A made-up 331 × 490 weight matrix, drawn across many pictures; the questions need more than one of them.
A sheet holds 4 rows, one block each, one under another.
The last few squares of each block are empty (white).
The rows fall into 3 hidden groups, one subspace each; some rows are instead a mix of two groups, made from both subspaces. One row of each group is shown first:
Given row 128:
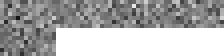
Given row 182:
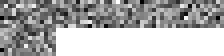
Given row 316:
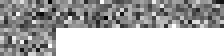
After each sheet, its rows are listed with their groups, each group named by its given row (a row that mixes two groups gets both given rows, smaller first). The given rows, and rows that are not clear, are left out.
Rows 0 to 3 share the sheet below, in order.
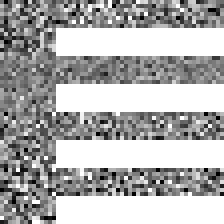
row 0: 128
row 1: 316
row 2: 182
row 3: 128 and 182
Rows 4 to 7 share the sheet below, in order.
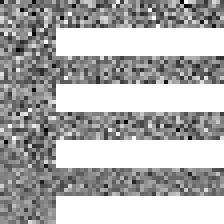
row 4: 316
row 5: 316
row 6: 128
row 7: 128 and 316
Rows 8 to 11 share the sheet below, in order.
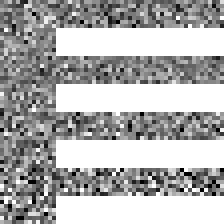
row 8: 128
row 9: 182 and 316
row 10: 182 and 316
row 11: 316
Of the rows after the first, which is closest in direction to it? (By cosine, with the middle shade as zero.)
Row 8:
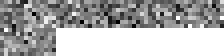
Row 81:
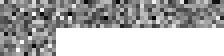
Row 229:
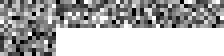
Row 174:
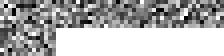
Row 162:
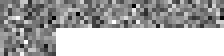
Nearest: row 229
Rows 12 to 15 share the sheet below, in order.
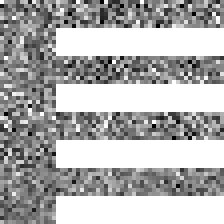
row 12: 182 and 316
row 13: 128 and 316
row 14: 316
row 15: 128
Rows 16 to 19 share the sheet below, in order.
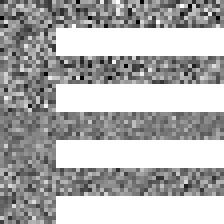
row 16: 182
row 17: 128
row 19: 182
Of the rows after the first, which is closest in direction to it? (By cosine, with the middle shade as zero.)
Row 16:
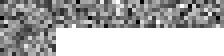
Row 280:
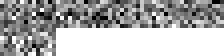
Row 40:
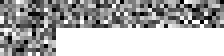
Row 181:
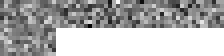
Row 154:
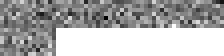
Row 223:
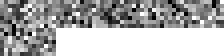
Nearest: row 181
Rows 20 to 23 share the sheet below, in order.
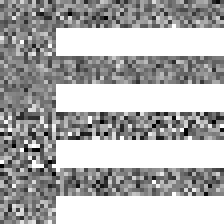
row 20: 316
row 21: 182
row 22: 182
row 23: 316
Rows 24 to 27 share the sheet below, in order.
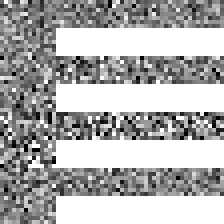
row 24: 128 and 316
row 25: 182 and 316
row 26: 182
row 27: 128 and 316
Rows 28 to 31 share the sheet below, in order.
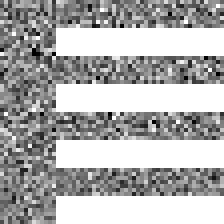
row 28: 182
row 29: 182
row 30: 128 and 316
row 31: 128 and 182
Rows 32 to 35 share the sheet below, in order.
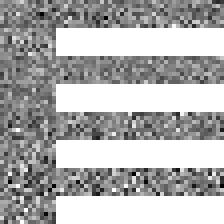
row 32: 316
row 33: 316
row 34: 128
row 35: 128
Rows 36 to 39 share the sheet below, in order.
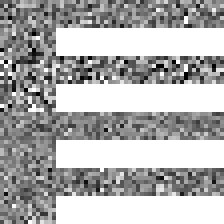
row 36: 182
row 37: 182
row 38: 316
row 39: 182 and 316
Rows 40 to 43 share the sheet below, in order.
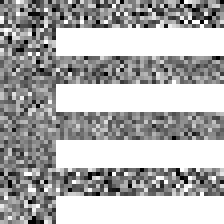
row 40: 316
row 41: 316
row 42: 316
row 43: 128 and 182
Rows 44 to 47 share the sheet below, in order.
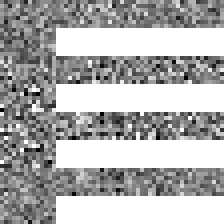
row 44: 128
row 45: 182
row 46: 182
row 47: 182
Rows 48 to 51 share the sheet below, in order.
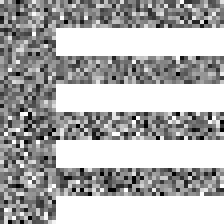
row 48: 316
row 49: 128
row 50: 128
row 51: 128
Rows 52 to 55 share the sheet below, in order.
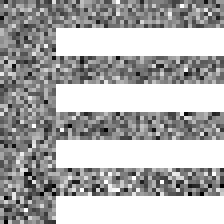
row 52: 182
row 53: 182
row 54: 316
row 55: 128
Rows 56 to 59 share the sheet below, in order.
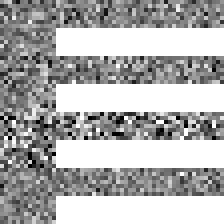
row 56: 316
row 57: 128 and 182
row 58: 182
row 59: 182
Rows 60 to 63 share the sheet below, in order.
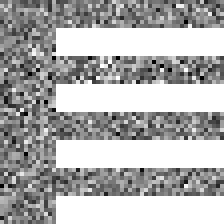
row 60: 182
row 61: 128 and 182
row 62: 128
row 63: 182
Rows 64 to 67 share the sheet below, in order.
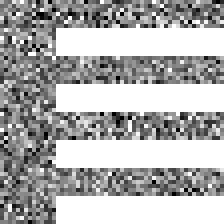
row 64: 316
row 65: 182
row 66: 128 and 182
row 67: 316
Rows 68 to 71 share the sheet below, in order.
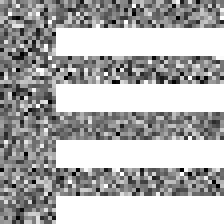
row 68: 128
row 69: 316
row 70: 128 and 316
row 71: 182 and 316
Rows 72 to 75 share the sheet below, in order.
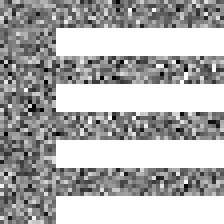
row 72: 182 and 316
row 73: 182
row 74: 128
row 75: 182
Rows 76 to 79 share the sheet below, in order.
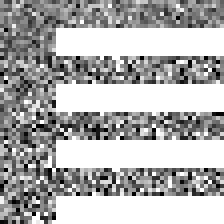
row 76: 128
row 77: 182
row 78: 182 and 316
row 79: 182
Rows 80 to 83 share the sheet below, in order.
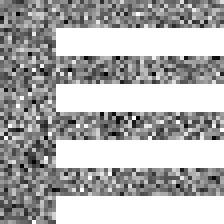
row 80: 316
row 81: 316
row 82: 128 and 182
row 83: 128
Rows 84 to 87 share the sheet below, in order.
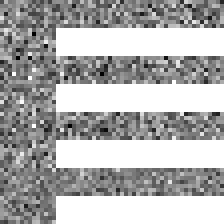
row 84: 316
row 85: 316
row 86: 316
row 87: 182
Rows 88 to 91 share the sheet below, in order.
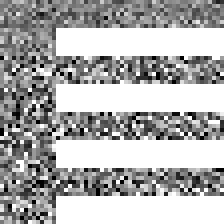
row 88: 316
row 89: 316
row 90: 128 and 316
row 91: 316
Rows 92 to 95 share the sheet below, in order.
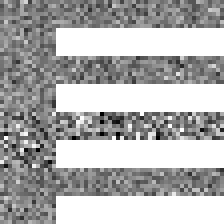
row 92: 128
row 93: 128
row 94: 182
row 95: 316
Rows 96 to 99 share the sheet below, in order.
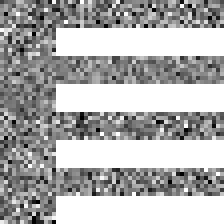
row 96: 182 and 316
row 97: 128
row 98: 182
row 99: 182
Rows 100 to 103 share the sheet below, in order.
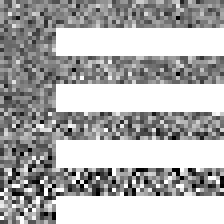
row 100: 128
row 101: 128
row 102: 316
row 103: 128
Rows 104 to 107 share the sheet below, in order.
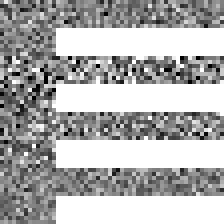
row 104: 182 and 316
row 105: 128
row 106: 316
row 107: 128 and 182
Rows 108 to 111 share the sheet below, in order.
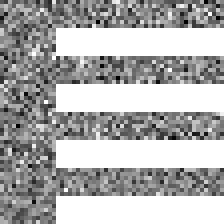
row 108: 182
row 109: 182
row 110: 316
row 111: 316
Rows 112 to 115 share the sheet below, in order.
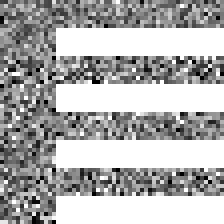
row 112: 182
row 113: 128 and 182
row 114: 128
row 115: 182
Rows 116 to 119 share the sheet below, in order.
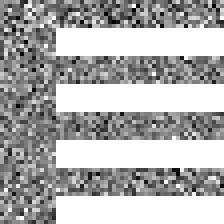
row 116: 128
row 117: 316
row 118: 316
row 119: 128 and 316
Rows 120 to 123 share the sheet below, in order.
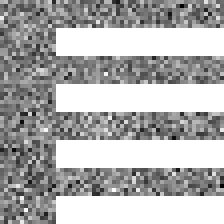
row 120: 182
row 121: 316
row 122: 128 and 316
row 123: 128
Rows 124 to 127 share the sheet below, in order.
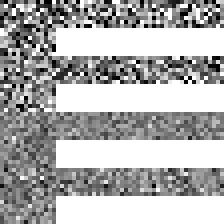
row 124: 182
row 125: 128 and 316
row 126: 128 and 182
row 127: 182 and 316
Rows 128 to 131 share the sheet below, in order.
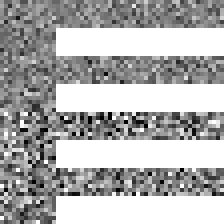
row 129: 182 and 316
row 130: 128
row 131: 182 and 316
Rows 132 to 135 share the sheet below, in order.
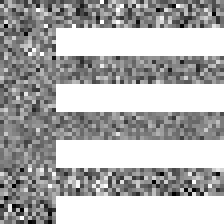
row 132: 182
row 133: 182
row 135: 316
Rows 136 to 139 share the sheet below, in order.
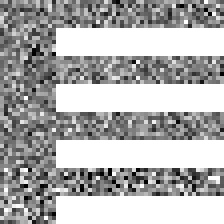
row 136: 182
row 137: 128
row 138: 316
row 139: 128
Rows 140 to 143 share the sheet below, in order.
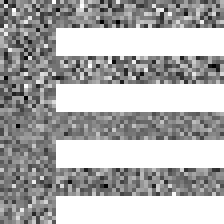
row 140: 182
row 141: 128
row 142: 316
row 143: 316
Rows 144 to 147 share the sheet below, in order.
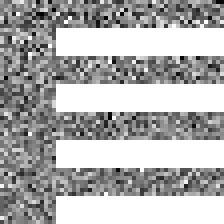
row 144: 316
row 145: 128
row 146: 128 and 316
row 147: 182
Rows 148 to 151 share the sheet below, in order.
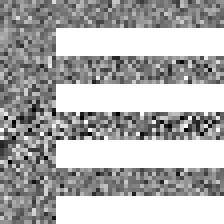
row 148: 128 and 182
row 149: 182
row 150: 182
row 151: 128 and 316
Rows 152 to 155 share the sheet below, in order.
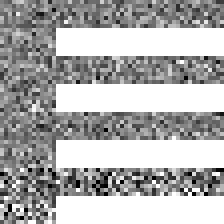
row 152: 316
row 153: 182
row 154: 316
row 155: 316
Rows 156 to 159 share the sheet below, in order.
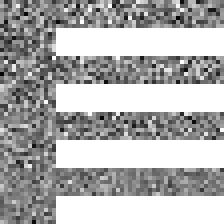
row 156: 128
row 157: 182
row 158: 128 and 316
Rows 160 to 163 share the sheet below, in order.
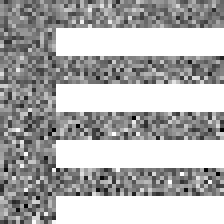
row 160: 128
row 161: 316
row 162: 128
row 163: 182
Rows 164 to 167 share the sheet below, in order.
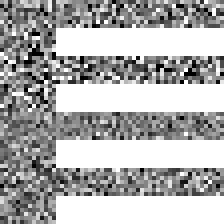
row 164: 182
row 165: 128 and 182
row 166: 182
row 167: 182
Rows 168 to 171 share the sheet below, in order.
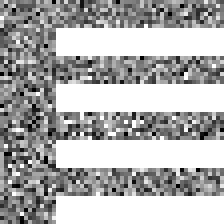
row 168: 182
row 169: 182
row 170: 128
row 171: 128
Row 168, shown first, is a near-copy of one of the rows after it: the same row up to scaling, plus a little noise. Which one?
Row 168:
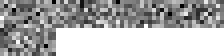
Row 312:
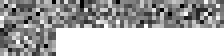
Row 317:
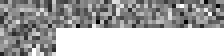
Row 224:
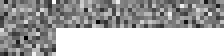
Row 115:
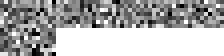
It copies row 312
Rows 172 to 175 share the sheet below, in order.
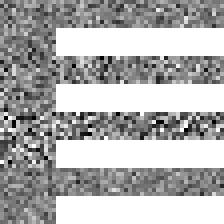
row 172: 182
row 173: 182 and 316
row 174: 182
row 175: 128 and 182
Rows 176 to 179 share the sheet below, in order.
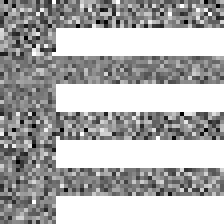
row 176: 182
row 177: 316
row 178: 128 and 316
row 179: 316
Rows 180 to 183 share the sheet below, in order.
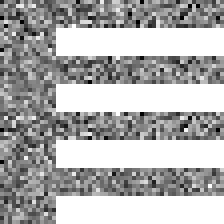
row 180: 182
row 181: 128 and 182
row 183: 128 and 316
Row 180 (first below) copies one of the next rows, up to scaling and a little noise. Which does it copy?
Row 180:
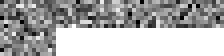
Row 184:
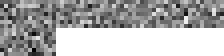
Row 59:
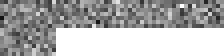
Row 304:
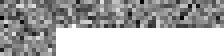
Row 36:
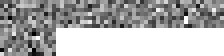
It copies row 304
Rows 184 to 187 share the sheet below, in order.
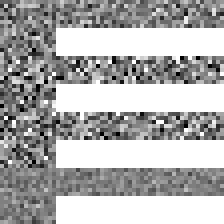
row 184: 182
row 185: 128
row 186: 182
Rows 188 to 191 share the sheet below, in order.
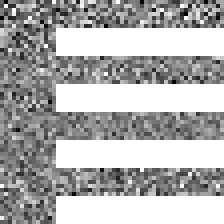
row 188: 182
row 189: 316
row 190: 128
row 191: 182
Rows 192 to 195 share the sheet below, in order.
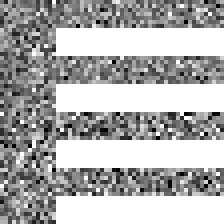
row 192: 182
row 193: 128 and 316
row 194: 316
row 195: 182
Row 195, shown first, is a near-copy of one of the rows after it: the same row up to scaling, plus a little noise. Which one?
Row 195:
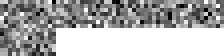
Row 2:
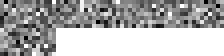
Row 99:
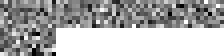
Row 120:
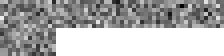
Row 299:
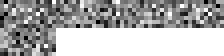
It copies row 120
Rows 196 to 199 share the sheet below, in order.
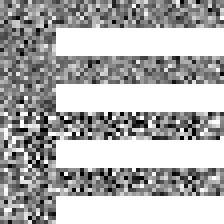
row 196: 128
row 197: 128 and 316
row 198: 128
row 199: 128
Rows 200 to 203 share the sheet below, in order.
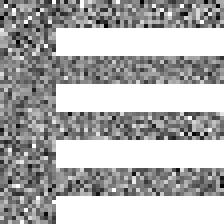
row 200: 182
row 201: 316
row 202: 316
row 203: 128
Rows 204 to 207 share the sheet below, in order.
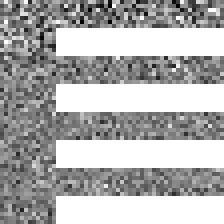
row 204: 128
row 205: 316
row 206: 182
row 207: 316
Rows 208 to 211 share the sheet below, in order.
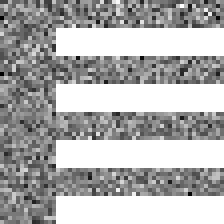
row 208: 182
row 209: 182
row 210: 128 and 182
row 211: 128 and 182
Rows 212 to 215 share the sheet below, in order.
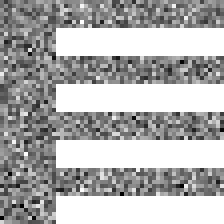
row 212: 128 and 182
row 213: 182
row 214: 128
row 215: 128 and 182
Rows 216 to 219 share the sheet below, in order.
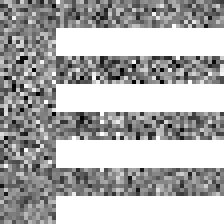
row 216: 316
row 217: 128 and 182
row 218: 182
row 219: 182
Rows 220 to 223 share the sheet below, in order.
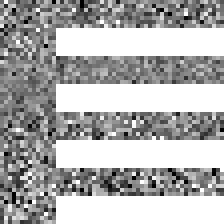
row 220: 182
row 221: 182 and 316
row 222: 128
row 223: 128 and 316
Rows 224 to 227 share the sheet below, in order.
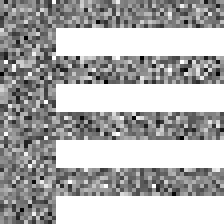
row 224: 182
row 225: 182
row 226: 128 and 182
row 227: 316
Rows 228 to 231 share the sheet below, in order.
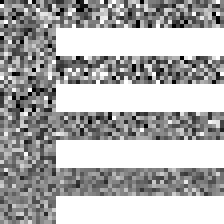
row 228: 182 and 316
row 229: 128 and 316
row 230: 128
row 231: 182 and 316
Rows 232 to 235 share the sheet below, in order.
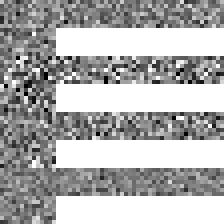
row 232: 316
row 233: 128 and 182
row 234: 182
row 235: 182
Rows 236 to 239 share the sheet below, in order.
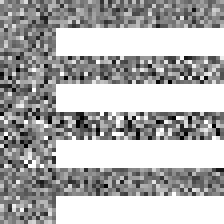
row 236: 128 and 182
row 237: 316
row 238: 182
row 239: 316
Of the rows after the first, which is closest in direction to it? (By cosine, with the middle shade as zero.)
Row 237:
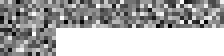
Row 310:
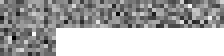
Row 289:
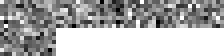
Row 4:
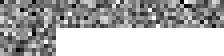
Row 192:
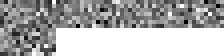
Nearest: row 310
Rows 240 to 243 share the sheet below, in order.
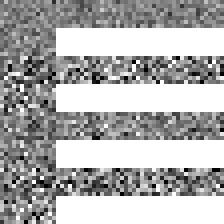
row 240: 182
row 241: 128
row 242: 128 and 316
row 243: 316
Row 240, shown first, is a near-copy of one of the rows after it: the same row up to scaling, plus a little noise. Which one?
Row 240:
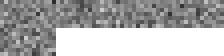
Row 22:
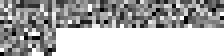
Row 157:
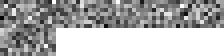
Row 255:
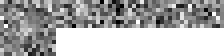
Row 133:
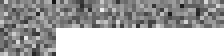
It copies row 133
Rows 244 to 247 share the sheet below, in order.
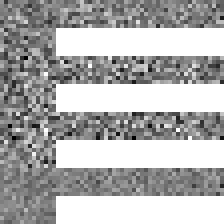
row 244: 128 and 182
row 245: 128
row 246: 128
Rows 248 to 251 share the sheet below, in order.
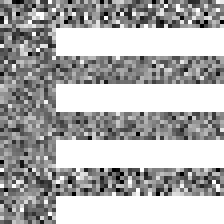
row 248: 316
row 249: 182
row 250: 128 and 182
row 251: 182 and 316
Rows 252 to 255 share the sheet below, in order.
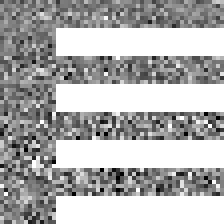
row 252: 316
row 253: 316
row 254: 182
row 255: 182
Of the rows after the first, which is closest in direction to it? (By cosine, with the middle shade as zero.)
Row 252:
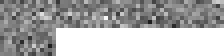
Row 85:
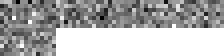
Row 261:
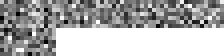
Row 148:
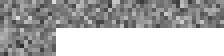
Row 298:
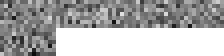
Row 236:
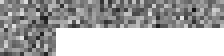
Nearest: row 298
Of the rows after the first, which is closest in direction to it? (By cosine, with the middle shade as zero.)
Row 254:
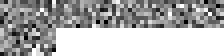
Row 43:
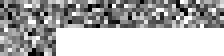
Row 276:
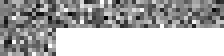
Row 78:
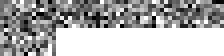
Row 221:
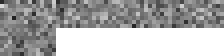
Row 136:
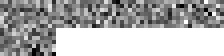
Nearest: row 221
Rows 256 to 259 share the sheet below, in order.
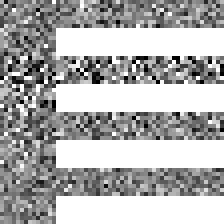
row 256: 182
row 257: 128
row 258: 128
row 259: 316
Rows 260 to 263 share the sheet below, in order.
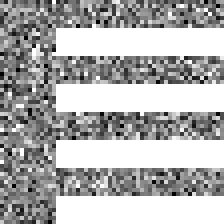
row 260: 182
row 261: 316
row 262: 182 and 316
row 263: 316
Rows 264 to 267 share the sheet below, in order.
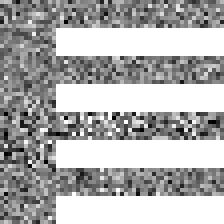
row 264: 316
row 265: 128 and 182
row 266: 128
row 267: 182
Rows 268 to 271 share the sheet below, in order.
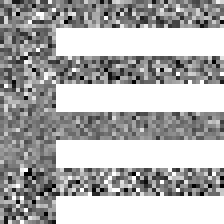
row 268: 316
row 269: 128
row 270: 128
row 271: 128
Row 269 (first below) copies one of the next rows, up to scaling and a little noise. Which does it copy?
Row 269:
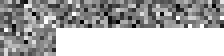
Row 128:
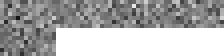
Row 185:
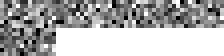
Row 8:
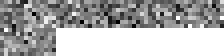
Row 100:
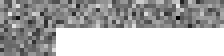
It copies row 8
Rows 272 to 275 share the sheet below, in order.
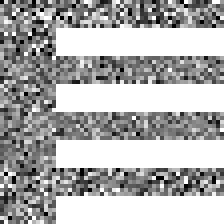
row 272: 316
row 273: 182
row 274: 128
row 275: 182
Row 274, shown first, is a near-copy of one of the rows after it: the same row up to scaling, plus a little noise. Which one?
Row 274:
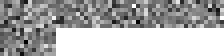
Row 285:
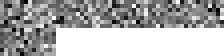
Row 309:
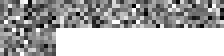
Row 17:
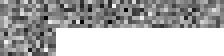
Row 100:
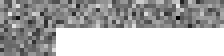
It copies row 285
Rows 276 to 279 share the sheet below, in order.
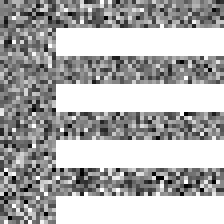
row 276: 128 and 316
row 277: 182
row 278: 316
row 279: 182
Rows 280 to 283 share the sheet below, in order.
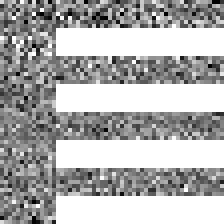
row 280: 316
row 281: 128
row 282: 316
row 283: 182
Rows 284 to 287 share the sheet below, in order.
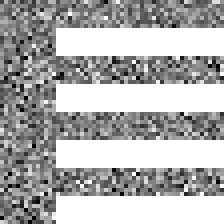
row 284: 316
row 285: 128
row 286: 316
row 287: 128 and 182
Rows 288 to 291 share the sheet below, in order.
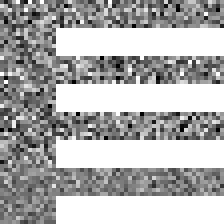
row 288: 128 and 316
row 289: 182
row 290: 182
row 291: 316
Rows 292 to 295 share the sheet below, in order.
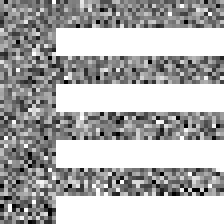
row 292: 182
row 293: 182 and 316
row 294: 182
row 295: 316
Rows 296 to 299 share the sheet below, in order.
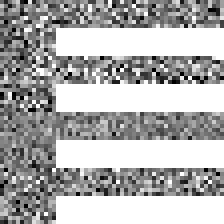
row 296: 128
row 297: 316
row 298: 182 and 316
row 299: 182
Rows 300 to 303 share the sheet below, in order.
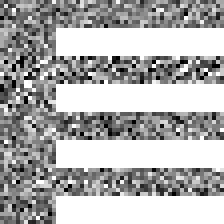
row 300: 182
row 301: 128 and 182
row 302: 128
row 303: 316
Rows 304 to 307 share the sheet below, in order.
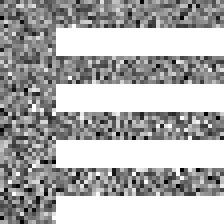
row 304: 182
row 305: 182
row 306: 128 and 182
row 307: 128
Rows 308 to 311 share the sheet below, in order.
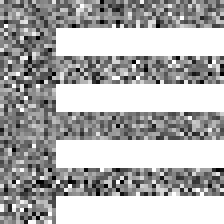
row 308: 182
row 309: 128
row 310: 316
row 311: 316
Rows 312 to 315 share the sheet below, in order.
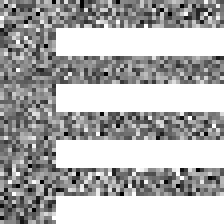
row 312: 182
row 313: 316
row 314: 182 and 316
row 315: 128
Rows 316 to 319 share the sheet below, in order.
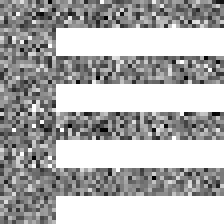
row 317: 182
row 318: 316
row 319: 182 and 316
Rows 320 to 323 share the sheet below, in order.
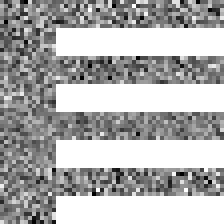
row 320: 128
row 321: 128
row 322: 128 and 182
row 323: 182
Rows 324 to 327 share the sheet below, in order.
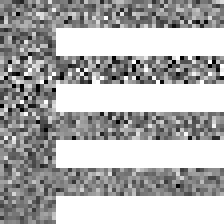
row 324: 316
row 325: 128
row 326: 128 and 182
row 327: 128
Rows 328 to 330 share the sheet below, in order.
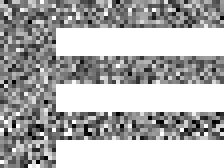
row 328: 316
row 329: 128 and 182
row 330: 182 and 316
